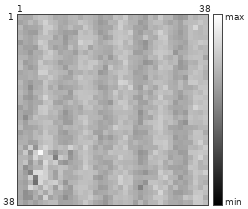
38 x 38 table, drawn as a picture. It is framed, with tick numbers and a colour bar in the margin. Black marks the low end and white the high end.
In the bottom left lies a patch that is rougher than the rest. No single row or column stands out from its neighbours. Stripes running up and down repeat 5 times from left to right. On average the colour sits 70% of the way up the scale. The histogram is bell-shaped. The bottom left is the roughest part.
